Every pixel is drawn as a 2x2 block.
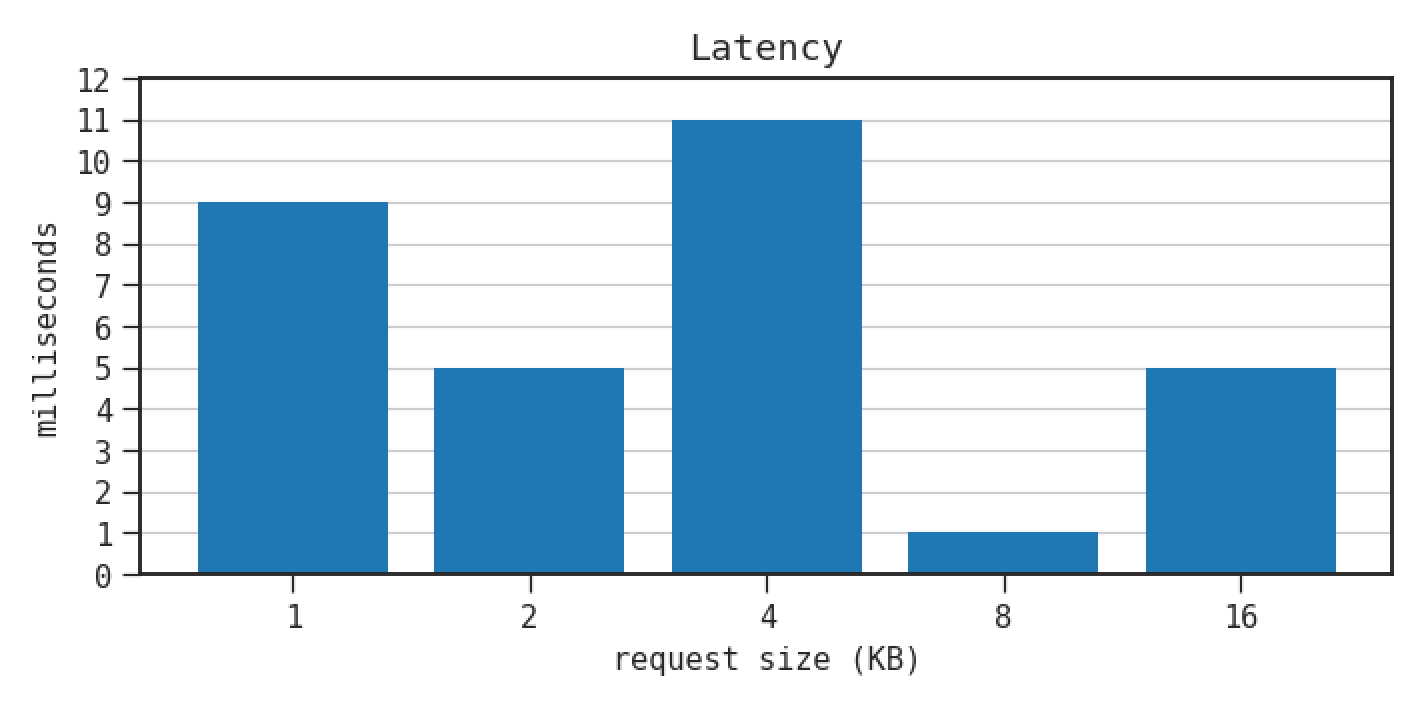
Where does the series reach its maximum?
4
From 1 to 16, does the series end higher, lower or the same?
lower
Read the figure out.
Title: Latency
x-axis: request size (KB), ticks 1 2 4 8 16
y-axis: milliseconds, ticks 0 1 2 3 4 5 6 7 8 9 10 11 12
Values:
9 5 11 1 5
